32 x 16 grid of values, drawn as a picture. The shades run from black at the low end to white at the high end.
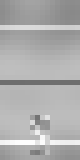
An odd patch, rougher than its surroundings, sits in the bottom middle. Rows 6, 17 and 29 differ from the rows beside them. On average the colour sits 70% of the way up the scale. The bottom middle is the roughest part.
